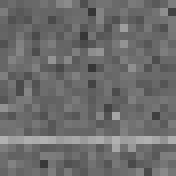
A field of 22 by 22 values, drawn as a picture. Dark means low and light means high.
Average level on the scale: 40%. Histogram: skewed, a long tail of high values. Odd lines: row 18.
